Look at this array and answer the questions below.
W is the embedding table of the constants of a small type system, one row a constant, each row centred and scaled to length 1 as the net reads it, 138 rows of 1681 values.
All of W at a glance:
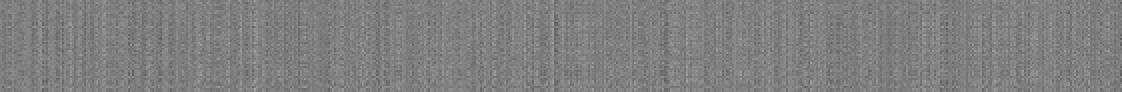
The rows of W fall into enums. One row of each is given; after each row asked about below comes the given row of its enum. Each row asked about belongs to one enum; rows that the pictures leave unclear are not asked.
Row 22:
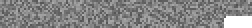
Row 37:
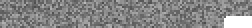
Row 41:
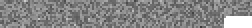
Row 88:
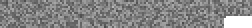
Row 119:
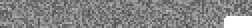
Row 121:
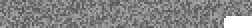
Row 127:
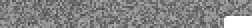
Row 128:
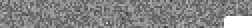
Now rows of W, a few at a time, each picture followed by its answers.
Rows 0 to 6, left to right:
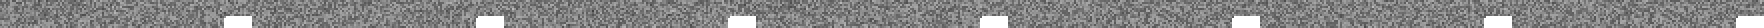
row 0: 127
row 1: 121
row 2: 119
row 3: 37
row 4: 22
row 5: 88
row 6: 22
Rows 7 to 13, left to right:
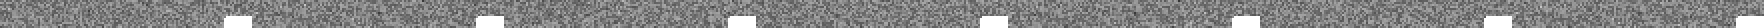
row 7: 119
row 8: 128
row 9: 127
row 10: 88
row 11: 128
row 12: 22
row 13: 128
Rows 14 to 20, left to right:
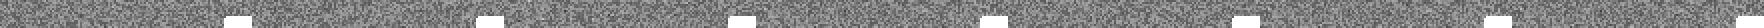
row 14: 88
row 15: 121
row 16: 41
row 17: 119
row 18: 22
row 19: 119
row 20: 119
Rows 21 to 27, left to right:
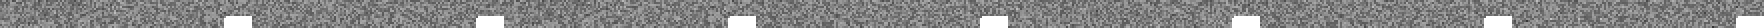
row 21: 127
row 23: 127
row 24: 88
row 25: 119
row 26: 88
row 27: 41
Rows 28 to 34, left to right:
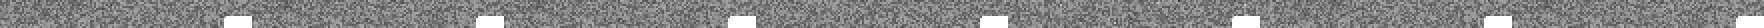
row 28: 127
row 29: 37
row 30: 37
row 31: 22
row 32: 128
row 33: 127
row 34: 37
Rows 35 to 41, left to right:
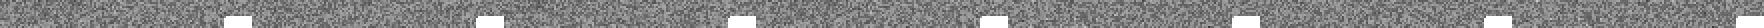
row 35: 127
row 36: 121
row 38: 127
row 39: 41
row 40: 22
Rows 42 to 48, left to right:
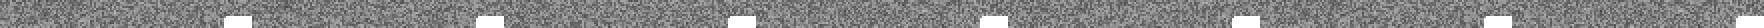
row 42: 127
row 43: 37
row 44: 88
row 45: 119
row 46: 121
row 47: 127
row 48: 119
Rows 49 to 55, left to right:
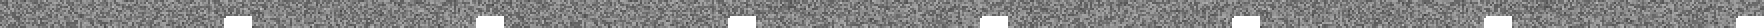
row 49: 88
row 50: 119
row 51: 88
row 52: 37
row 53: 121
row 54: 119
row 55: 37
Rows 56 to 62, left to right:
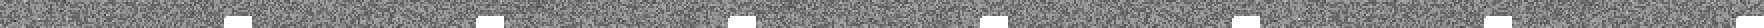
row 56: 41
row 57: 22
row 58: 37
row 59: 37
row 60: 22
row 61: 41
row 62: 127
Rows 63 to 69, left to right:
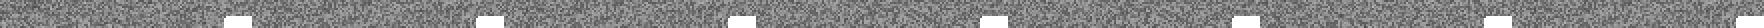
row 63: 37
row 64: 121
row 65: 121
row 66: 22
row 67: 22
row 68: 88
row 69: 121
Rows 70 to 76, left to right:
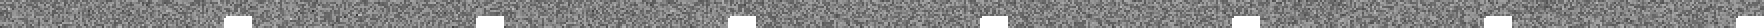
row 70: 119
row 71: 41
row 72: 119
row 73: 88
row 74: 88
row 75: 127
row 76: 37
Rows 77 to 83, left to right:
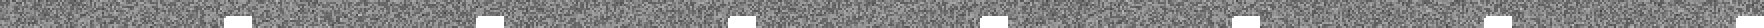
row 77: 127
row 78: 41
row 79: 121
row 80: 121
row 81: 127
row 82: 119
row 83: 119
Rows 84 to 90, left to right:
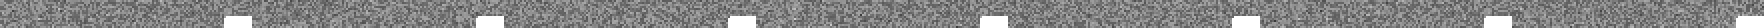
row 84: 41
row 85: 127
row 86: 22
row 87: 41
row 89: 41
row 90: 119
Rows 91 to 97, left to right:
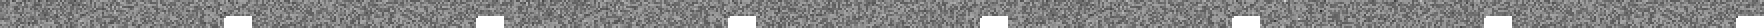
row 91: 127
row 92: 22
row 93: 127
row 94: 121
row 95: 127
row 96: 41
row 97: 22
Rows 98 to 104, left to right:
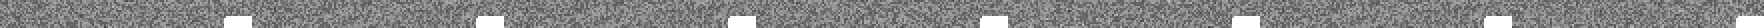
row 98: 88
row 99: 121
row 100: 121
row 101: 22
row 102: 41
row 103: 121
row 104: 119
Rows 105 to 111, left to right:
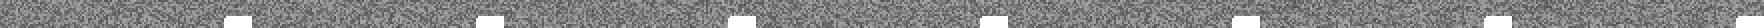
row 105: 22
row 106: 22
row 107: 119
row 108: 88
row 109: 22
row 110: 37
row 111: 37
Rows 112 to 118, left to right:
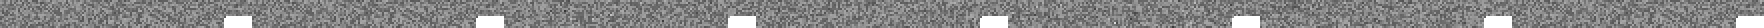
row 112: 22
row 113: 22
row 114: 41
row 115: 121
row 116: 128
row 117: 37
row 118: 22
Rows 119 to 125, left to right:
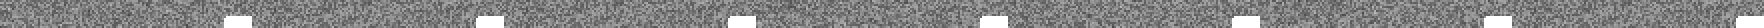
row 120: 121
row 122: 37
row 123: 88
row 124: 127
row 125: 121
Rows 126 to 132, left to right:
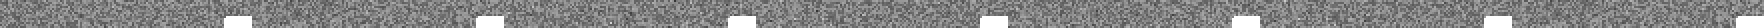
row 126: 88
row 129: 41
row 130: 119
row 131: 41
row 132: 127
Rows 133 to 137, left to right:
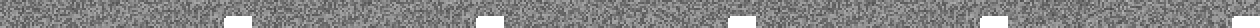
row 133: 121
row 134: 121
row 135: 22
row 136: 121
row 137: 127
